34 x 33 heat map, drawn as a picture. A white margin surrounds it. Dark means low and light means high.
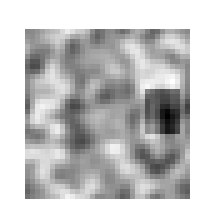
Ninth with the lowest average: middle right. Odd patch: lower, in the middle right. Roughest part: middle right. Grain: blotchy. Odd rows or columns: none. Ninth with the highest average: top right.
